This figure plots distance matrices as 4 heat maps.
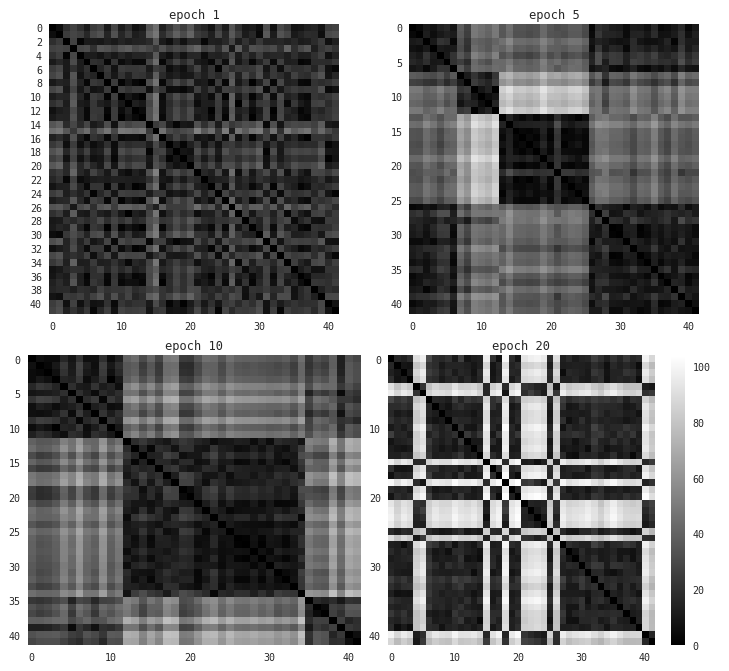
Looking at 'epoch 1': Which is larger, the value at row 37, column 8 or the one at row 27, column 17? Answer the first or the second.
the second
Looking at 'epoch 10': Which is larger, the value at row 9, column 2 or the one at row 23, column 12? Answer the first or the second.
the first
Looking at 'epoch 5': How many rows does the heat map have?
42
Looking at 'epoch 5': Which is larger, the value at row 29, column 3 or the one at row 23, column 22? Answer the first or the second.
the first
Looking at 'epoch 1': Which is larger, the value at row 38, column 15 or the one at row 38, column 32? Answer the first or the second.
the first
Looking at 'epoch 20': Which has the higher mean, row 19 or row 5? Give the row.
5
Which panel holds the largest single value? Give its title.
epoch 20
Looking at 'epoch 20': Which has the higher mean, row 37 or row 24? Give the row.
24
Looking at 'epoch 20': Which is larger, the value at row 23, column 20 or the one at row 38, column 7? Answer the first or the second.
the first
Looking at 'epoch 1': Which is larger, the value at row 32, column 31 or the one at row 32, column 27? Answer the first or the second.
the first
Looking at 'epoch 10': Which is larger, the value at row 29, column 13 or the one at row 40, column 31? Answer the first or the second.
the second
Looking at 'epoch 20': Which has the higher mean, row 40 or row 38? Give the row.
40
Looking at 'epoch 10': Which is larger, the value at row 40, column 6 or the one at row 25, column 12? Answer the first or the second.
the first
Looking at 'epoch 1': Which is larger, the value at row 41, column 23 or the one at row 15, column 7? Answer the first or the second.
the second
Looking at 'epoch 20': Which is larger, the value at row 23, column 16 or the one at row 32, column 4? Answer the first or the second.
the first
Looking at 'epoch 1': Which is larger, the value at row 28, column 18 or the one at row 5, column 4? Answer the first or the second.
the first
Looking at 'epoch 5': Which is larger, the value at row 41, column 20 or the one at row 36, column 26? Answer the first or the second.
the first
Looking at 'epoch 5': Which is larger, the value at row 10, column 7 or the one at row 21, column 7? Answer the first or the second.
the second
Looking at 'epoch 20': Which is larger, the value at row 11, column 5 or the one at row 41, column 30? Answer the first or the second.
the first
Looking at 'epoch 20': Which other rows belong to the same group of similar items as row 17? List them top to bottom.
0, 1, 2, 3, 6, 7, 8, 9, 10, 11, 12, 13, 14, 16, 19, 20, 25, 27, 28, 29, 30, 31, 32, 33, 34, 35, 36, 37, 38, 39
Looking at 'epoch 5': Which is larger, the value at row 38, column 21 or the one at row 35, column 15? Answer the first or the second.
the second
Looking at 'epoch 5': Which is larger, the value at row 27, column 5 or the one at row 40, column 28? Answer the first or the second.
the first
